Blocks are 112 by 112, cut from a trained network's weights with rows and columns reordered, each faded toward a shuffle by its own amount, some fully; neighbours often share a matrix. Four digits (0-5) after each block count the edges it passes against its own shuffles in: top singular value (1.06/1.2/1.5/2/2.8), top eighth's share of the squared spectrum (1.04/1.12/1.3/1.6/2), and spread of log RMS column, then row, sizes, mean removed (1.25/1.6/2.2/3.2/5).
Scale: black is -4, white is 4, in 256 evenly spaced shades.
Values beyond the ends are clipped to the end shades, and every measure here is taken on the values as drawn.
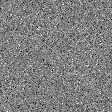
0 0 0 0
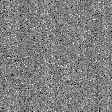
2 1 0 0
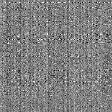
4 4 1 3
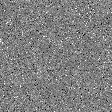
0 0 0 0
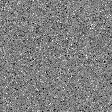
0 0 0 0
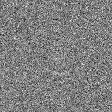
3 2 0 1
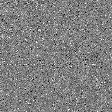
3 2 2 1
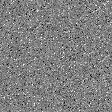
1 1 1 0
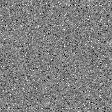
3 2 1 1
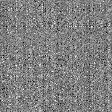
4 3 1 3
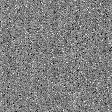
1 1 0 0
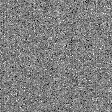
1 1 0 0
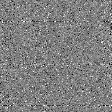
3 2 2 1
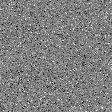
0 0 0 0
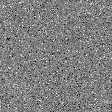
1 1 0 0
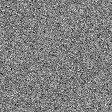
1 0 0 0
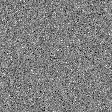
1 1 0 0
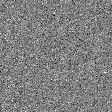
2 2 1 0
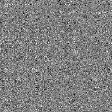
3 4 2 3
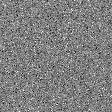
0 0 0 0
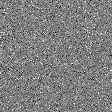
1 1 0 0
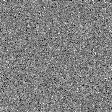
1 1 0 1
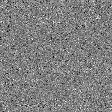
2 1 0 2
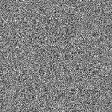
3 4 1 2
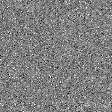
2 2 1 2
